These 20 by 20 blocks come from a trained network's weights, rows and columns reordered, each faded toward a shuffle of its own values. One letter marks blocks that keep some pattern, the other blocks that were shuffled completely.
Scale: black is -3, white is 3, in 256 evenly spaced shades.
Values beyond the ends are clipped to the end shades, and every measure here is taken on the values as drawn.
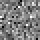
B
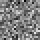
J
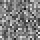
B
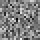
J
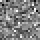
J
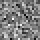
J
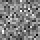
J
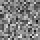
B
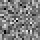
B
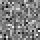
J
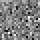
J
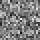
B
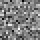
J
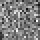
J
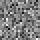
J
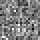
B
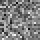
B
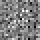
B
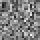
B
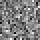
J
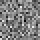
B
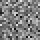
B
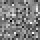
B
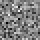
J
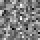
B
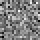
B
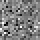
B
